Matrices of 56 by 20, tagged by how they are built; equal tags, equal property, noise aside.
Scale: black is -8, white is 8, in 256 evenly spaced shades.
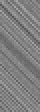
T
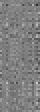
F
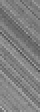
T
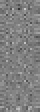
F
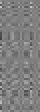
F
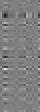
F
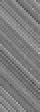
T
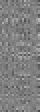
F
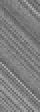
T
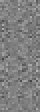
F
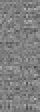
F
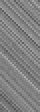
T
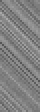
T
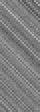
T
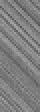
T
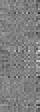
F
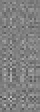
F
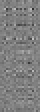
F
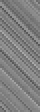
T
